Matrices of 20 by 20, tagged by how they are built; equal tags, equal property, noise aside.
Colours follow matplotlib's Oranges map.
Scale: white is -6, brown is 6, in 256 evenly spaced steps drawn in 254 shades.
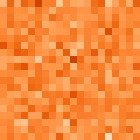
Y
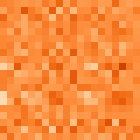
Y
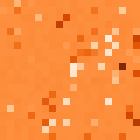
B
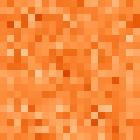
Y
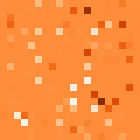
B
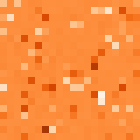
B
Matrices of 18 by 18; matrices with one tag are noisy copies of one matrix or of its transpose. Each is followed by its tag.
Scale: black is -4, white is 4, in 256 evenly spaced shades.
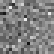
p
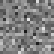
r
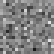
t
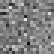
p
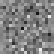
t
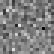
p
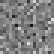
r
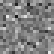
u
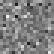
u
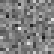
r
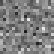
r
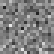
t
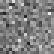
p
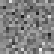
t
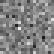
r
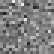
p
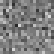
p
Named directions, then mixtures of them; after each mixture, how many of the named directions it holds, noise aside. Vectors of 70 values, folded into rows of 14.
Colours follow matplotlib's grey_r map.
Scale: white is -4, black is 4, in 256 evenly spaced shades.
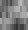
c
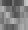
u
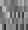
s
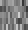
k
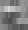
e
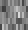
three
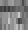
two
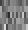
two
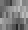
one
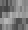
two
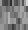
three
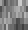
three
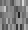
two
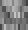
two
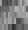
three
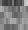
one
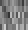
one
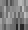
two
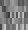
one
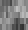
one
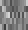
three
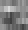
one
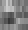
three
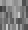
two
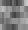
two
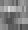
one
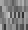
one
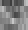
one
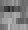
one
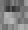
two
